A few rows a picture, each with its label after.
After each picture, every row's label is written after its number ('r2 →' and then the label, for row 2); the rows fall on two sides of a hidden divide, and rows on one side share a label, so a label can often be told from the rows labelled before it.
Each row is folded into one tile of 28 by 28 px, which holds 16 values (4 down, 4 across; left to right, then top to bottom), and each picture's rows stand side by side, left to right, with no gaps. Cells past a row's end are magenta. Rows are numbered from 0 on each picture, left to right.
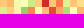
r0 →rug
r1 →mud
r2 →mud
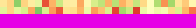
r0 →rug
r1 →mud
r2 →mud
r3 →rug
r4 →mud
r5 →rug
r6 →mud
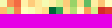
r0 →mud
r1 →rug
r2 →rug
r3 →mud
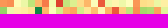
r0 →rug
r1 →mud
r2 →rug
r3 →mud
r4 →mud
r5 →rug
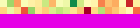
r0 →mud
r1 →rug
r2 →rug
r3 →mud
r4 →mud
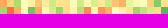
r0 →rug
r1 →rug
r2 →rug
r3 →mud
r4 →rug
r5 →rug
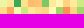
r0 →rug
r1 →rug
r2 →rug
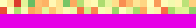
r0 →mud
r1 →mud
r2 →mud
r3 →rug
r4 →rug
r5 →mud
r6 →rug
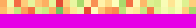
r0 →mud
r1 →mud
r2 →rug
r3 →mud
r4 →mud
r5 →rug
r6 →rug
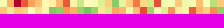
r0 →mud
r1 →rug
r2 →rug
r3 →rug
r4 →mud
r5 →mud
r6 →mud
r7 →rug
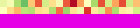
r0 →rug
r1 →rug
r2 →mud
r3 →mud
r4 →rug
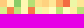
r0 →rug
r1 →mud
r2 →rug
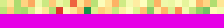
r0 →rug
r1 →rug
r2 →mud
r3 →rug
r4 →rug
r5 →mud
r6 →rug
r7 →rug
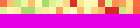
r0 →rug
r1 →rug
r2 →mud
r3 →mud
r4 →mud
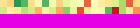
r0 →rug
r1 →rug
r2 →mud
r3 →rug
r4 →mud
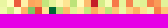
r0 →mud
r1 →rug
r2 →rug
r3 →rug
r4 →mud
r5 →mud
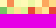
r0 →rug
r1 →mud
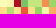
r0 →mud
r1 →mud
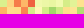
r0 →mud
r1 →rug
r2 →rug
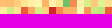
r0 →mud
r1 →mud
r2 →mud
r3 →mud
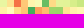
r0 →mud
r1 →rug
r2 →rug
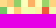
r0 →rug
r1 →rug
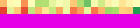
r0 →mud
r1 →rug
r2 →mud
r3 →rug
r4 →rug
